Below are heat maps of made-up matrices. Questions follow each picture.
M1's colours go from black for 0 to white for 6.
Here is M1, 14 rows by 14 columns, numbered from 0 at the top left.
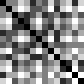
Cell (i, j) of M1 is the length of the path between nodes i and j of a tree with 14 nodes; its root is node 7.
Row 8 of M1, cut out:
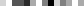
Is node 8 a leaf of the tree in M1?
yes
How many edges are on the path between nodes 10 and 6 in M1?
5
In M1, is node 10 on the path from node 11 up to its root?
yes
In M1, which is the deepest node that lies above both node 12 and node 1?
5
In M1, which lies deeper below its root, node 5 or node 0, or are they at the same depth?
node 0
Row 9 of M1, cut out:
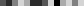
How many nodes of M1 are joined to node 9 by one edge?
3
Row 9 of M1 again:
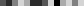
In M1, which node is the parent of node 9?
5
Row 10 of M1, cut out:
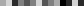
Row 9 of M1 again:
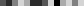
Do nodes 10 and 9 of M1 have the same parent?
no
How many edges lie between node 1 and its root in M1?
3
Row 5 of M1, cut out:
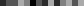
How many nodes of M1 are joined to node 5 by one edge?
3
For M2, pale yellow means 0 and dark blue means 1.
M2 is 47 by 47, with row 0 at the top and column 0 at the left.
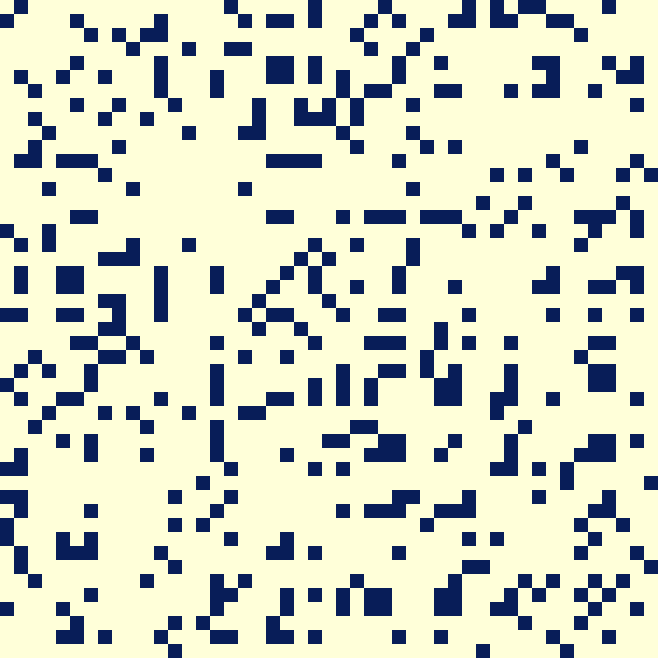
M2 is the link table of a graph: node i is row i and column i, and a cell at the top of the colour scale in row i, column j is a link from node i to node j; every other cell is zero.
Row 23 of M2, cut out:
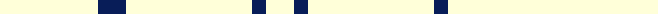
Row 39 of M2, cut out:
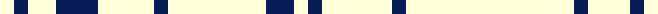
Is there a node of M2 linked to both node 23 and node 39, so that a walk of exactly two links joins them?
no
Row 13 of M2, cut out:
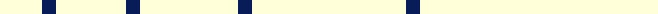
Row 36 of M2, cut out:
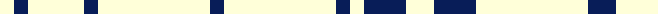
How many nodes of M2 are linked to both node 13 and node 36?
0
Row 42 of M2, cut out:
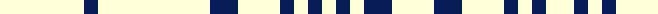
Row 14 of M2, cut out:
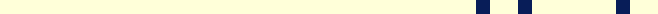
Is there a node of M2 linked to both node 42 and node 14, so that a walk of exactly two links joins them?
no
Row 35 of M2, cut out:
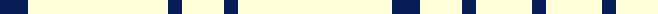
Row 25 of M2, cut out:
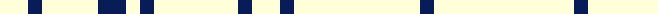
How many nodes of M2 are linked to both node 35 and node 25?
0
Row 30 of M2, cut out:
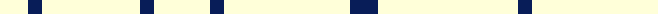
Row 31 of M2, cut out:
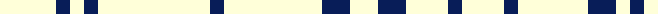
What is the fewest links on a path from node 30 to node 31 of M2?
2
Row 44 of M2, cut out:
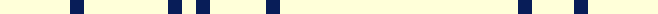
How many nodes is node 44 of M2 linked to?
6
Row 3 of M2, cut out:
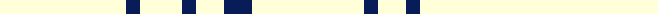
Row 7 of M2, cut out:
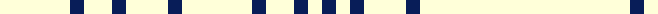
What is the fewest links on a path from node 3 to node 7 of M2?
2
